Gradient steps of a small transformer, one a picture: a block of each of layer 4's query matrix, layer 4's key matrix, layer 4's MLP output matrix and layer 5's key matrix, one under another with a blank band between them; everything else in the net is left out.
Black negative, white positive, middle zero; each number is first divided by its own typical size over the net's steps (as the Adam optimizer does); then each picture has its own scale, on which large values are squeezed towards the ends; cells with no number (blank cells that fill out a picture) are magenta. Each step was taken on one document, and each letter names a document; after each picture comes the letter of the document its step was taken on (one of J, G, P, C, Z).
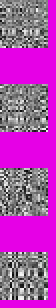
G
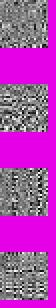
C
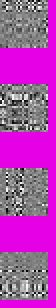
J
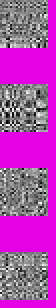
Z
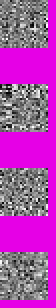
C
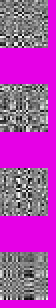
G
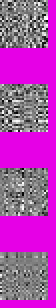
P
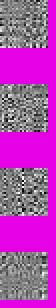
P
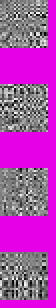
Z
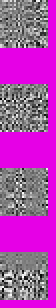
J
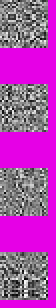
Z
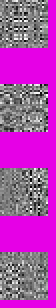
C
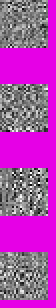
C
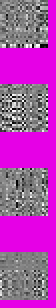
J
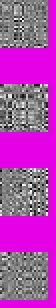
C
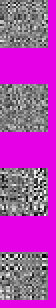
Z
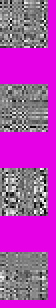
P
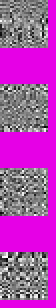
Z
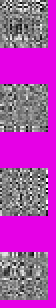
C
